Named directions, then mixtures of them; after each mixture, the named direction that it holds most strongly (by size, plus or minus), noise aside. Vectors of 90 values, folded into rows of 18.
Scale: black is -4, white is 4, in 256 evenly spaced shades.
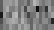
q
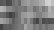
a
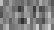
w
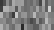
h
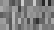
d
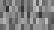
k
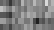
a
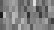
q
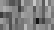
d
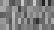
d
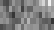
a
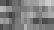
a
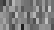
h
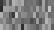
h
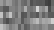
a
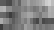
a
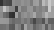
a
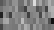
q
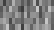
k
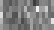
q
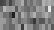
h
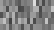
k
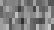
w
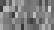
h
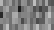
w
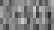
w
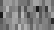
q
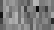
q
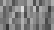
w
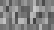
k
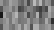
q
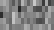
d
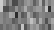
h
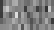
q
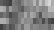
a
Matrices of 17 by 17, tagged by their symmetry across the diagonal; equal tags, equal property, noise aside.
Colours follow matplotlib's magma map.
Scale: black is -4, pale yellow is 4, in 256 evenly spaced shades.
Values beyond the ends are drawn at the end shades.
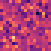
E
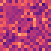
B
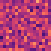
E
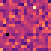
E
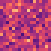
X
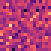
E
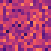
X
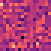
X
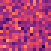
X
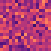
E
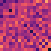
B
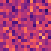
X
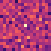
B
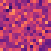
B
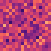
B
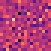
E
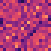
B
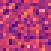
E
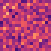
B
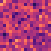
B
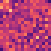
B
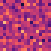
E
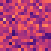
X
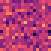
X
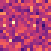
X
